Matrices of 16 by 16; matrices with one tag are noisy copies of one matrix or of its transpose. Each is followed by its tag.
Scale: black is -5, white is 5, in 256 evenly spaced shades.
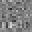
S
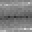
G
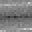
G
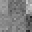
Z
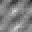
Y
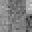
Z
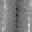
G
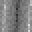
G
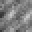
Y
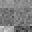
Z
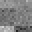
Z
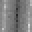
G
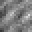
Y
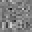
S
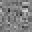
S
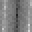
G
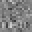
S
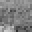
Z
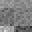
Z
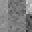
Z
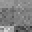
Z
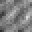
Y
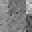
Z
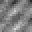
Y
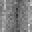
G
